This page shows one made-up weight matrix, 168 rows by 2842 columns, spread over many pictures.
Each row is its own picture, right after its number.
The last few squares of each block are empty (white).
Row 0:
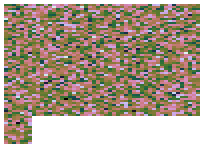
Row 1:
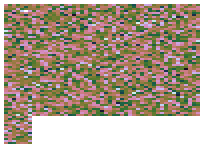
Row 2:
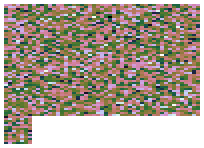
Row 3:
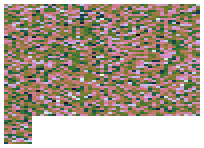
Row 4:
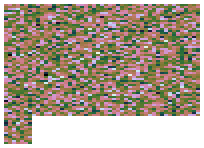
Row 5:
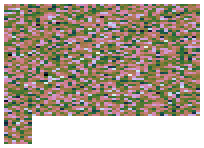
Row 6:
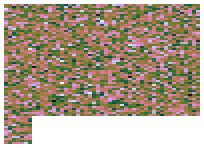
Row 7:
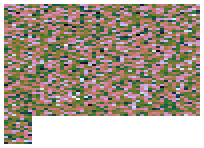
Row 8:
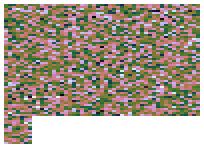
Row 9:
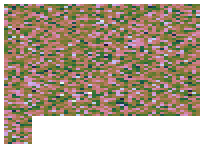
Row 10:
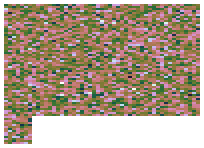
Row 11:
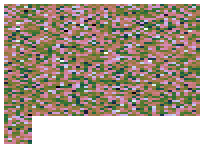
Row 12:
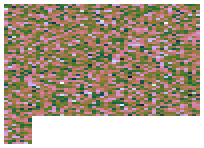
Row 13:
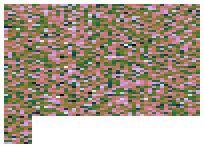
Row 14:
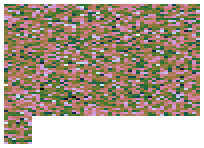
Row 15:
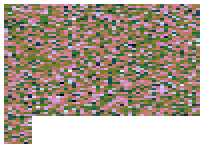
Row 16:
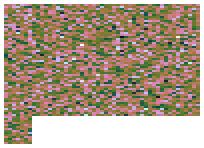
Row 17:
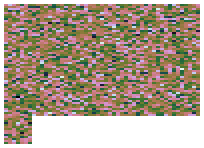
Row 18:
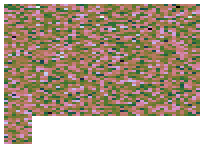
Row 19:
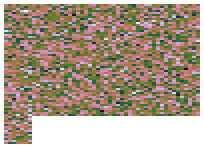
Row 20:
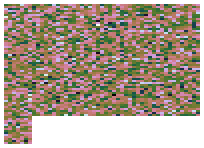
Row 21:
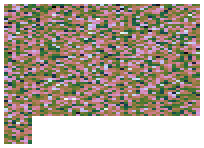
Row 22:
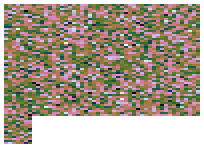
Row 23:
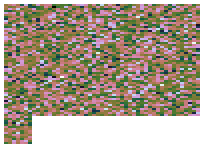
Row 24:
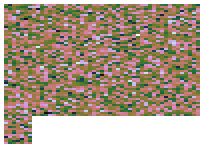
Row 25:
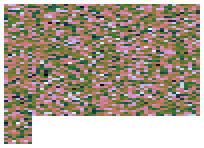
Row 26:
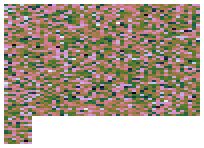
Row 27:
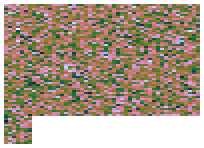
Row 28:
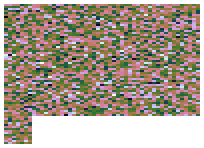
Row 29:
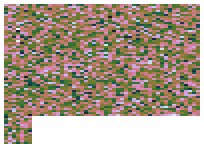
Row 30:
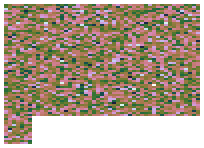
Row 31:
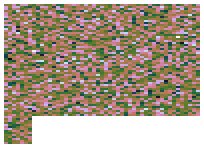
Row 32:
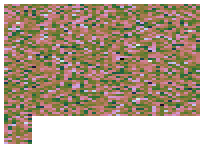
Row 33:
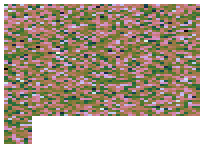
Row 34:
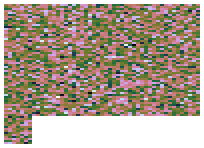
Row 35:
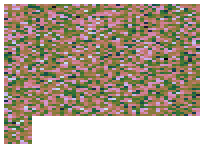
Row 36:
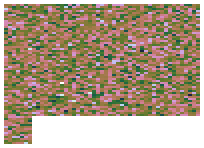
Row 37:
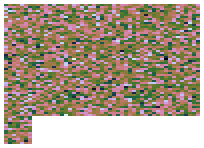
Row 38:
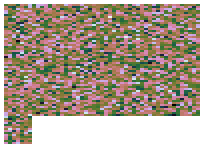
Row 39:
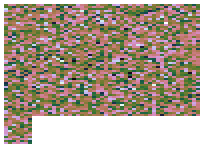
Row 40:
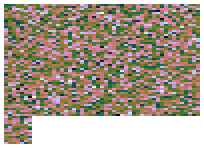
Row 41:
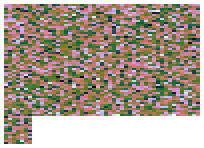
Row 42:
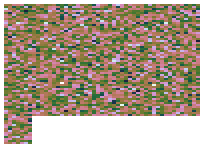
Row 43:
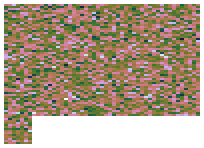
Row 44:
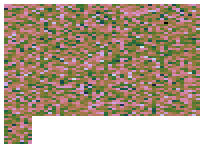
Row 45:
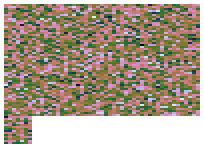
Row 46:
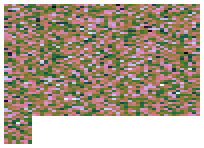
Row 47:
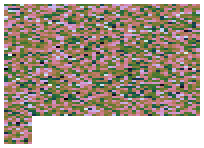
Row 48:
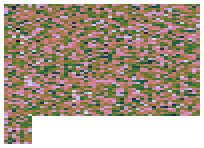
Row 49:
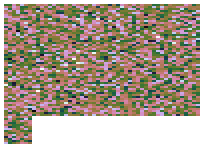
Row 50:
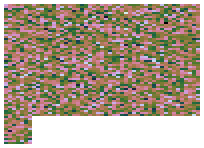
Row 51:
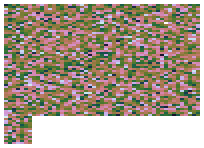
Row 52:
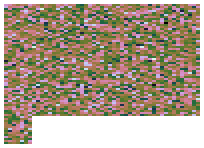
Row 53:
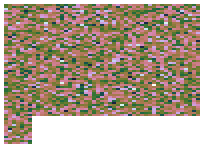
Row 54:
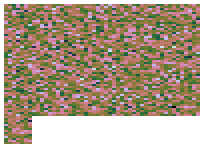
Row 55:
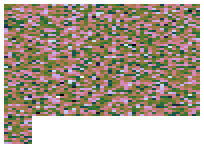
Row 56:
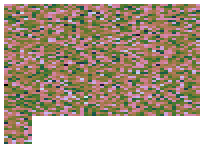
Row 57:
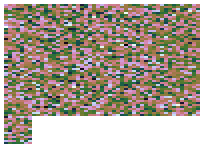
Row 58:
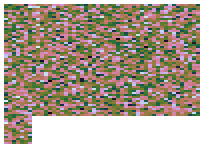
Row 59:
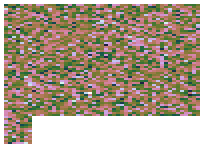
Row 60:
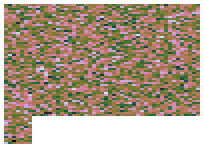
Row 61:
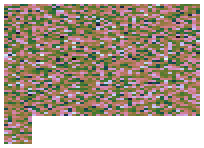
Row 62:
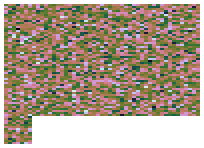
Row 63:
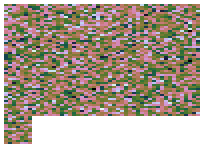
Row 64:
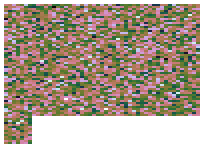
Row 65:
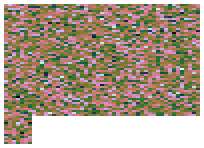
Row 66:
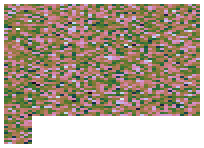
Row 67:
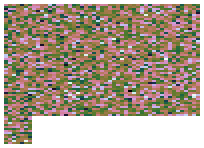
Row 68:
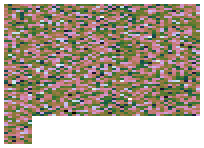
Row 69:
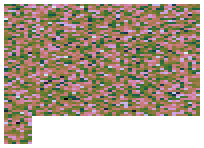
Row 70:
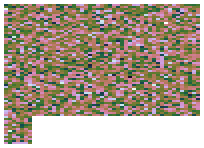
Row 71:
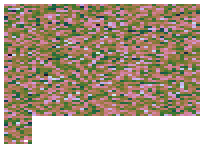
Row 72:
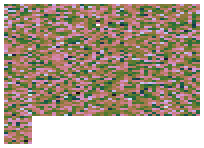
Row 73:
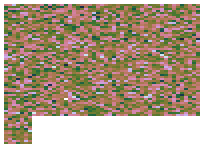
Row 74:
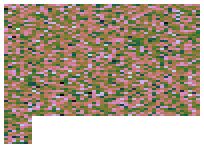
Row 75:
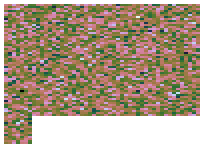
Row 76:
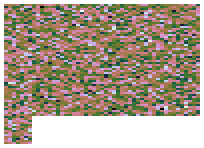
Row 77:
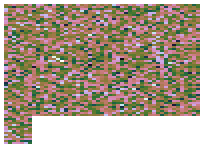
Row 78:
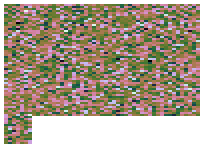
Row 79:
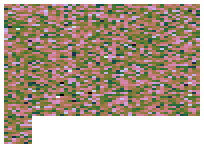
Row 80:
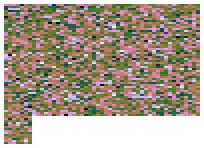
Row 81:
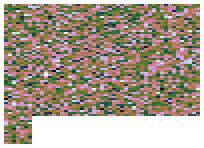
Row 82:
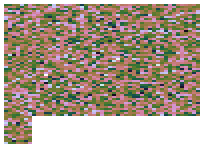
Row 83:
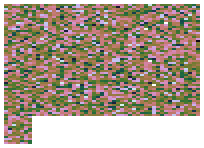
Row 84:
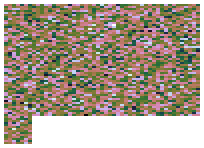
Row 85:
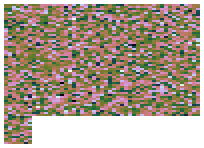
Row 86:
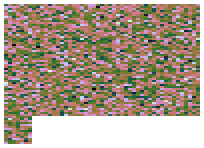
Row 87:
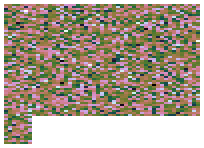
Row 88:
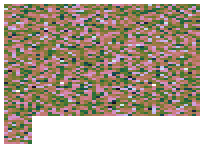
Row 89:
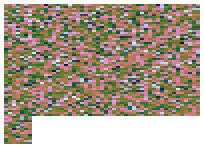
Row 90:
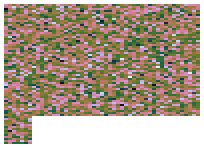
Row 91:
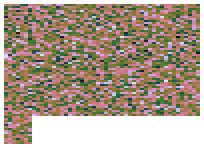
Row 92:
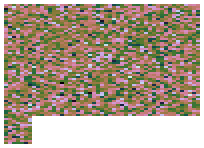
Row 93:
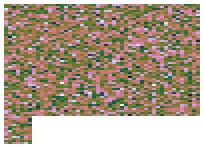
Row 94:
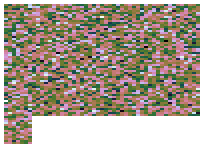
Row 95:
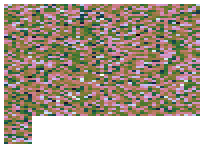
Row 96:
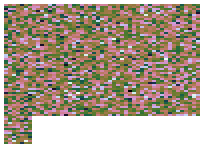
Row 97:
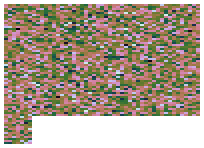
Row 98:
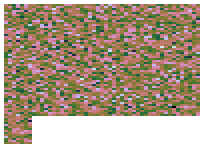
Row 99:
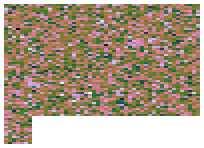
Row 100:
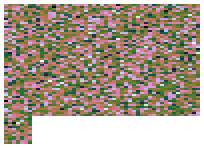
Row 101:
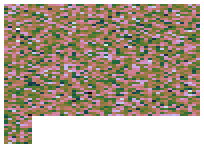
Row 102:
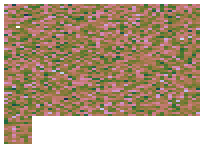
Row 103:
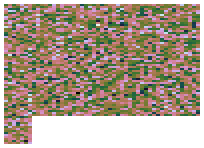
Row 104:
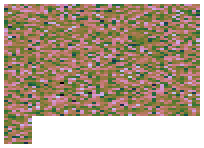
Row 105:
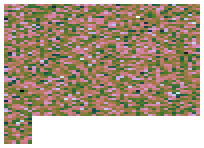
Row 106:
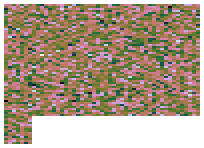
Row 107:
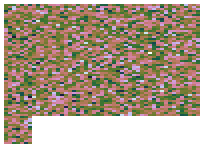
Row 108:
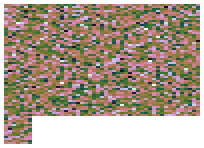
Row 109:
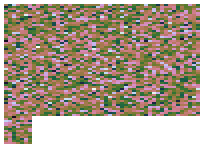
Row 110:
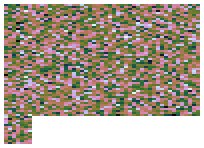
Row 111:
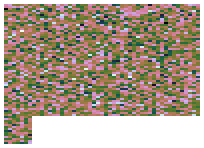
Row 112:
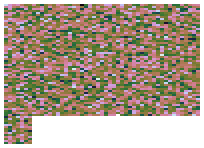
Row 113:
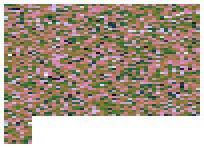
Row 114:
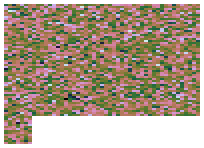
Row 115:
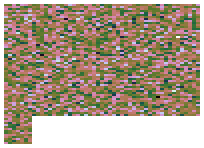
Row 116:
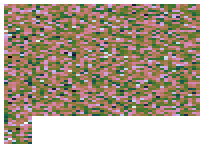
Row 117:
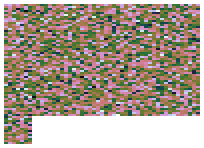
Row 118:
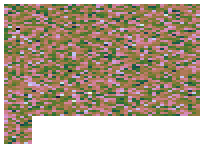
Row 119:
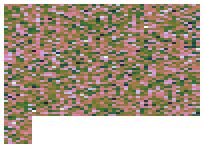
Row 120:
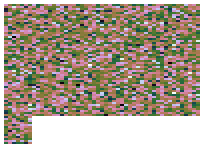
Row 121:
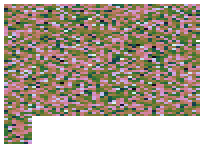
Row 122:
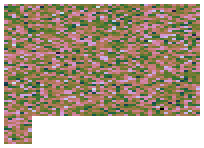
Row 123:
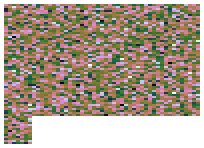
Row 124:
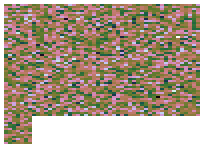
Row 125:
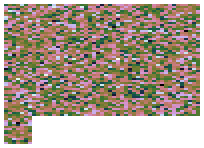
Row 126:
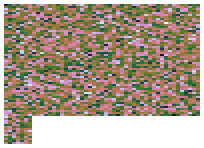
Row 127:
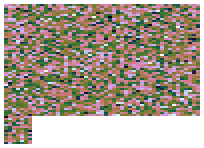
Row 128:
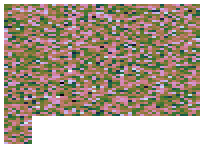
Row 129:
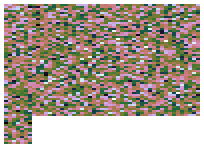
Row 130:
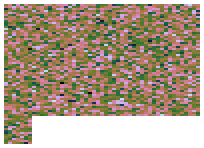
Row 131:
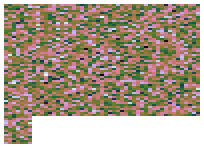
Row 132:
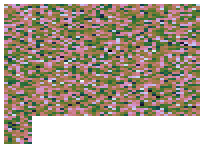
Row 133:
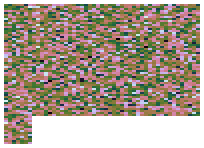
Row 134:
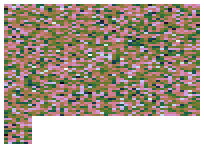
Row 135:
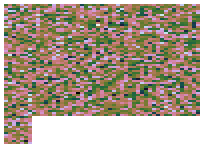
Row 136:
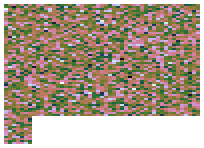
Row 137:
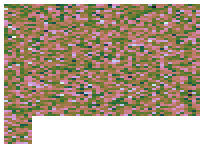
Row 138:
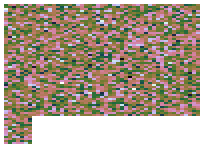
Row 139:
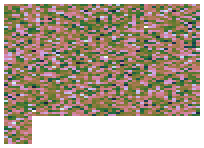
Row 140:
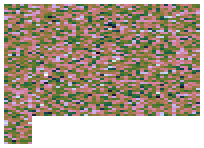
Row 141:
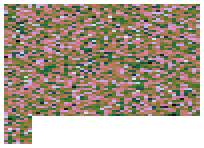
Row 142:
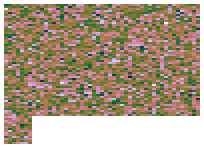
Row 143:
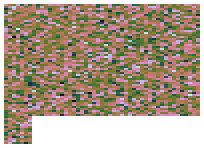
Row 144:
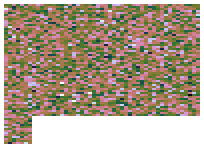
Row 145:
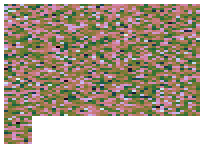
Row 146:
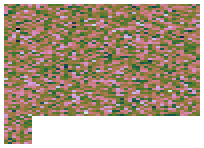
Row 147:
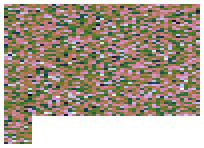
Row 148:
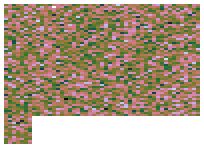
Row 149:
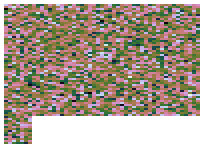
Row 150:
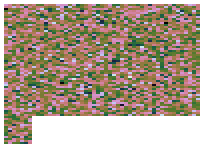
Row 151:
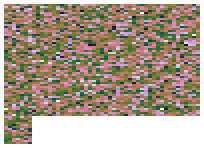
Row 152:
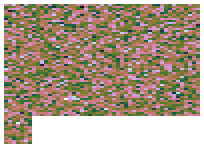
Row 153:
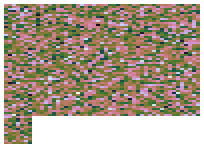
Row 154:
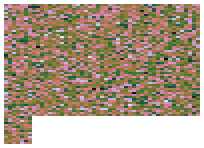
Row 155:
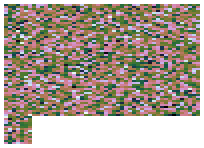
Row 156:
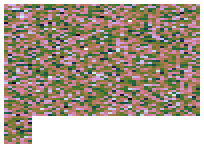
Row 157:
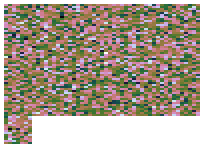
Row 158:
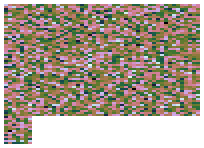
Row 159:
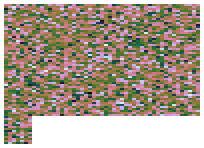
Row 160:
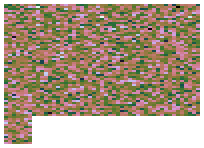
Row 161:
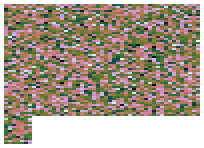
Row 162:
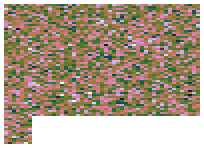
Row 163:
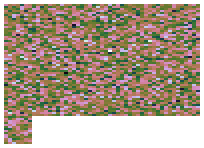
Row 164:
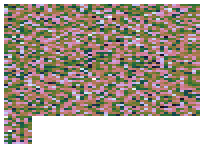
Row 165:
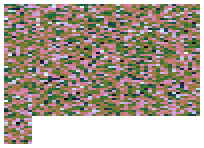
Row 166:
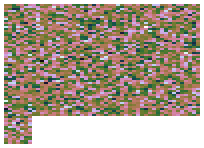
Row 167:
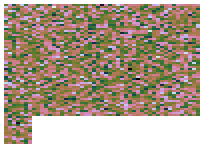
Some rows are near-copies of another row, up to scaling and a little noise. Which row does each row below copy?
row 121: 161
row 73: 43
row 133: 58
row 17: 65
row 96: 67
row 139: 119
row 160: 18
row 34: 13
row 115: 124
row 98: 54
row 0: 69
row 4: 5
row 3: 95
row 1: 19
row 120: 123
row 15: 85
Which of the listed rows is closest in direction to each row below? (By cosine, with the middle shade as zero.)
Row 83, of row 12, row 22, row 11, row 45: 11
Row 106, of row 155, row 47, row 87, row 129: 87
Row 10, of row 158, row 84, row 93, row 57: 93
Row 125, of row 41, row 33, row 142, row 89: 33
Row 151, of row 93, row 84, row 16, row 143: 16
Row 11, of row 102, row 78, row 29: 29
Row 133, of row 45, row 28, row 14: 14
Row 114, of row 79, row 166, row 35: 166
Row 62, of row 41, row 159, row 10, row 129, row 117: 10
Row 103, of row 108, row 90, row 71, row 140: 140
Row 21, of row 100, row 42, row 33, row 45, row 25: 100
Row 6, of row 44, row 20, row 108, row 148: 108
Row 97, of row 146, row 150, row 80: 146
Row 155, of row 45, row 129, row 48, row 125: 48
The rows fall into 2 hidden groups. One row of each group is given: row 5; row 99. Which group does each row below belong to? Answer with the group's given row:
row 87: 99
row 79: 99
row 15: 99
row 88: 99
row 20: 5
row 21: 5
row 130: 99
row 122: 5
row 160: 5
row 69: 5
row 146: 99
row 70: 99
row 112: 99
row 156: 5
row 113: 5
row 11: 99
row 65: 5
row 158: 99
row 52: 99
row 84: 5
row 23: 5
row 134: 99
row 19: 99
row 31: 5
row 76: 5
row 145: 5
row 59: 99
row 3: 5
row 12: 99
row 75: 5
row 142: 99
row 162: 99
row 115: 5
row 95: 5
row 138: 99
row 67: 5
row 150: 99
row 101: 99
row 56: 5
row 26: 5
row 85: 99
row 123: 99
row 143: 99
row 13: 99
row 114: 5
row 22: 99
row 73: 5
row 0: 5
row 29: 99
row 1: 99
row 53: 99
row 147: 5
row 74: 99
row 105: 5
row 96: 5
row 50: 99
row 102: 5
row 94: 5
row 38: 99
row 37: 5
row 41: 99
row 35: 5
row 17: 5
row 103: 5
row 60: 5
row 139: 5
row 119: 5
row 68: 5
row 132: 5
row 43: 5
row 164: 99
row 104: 99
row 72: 5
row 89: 5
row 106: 99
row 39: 99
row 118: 99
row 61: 5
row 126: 99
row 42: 99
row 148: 5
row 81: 5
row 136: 99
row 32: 99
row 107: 99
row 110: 99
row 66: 99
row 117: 99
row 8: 99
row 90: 99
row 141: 99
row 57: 99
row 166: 5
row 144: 99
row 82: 5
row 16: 5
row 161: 99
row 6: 99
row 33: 5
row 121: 99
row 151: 5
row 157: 99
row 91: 5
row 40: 99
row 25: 5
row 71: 5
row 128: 99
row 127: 99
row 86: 5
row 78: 99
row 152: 5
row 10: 99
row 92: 99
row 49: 5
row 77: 99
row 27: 99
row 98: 5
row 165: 5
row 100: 5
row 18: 5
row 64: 5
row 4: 5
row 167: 5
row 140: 5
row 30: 99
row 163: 5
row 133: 5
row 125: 5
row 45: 99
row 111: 99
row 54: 5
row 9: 99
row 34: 99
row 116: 99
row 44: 99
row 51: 99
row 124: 5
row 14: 5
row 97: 99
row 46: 5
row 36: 99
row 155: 99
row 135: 5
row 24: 5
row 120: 99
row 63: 5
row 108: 99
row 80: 5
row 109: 5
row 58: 5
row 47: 5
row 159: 99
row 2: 99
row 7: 5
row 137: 99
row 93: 99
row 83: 99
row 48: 99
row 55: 99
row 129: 5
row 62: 99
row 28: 5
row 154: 5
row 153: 5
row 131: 5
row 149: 99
